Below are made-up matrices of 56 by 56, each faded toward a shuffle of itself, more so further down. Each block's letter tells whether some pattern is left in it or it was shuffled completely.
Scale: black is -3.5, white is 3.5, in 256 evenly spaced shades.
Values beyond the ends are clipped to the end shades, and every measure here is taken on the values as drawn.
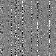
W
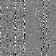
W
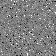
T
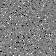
T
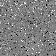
T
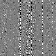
W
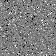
T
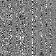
W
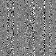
W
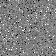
T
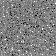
T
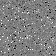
T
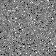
T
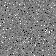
T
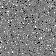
T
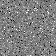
T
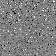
T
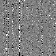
W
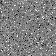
T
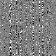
W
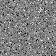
T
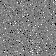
T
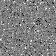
T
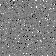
T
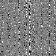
W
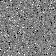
T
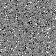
T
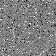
T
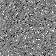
T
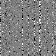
W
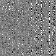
W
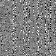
W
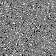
T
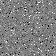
T
